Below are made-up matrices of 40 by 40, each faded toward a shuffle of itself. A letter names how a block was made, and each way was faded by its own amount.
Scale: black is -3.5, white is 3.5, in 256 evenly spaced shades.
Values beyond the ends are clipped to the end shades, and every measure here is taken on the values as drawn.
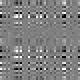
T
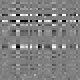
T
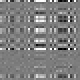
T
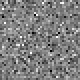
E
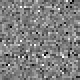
E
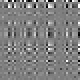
T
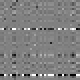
T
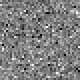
E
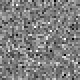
E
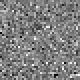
E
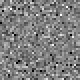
E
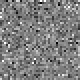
E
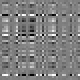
T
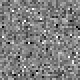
E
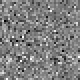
E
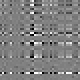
T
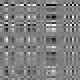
T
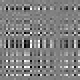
T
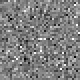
E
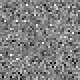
E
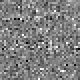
E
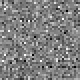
E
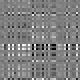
T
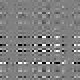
T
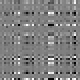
T
